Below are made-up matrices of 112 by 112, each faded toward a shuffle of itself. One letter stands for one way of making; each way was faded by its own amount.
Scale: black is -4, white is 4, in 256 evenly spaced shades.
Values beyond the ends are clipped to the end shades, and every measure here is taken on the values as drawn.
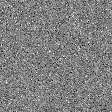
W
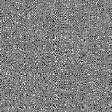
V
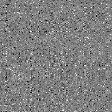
V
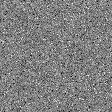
W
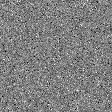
W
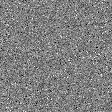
W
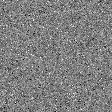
W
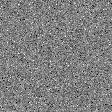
W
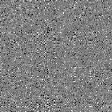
V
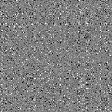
V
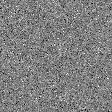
W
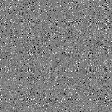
V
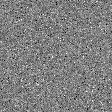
W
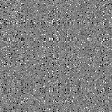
V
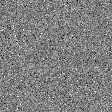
W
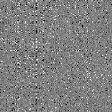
V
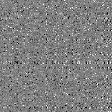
V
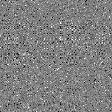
V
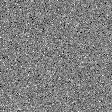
W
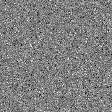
W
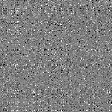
V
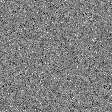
W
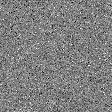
W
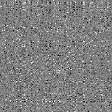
V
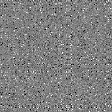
V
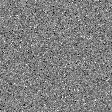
W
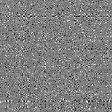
V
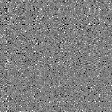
V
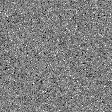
W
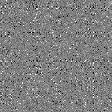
V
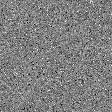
W
